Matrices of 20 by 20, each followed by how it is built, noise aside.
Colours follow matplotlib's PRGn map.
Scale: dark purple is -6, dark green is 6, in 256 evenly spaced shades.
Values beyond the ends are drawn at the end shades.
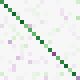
diagonal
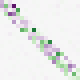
banded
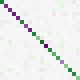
diagonal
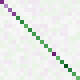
diagonal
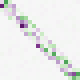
banded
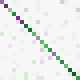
diagonal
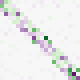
banded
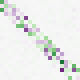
banded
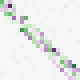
banded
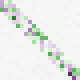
banded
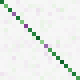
diagonal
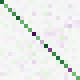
diagonal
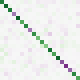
diagonal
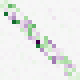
banded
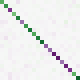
diagonal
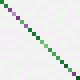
diagonal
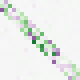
banded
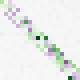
banded
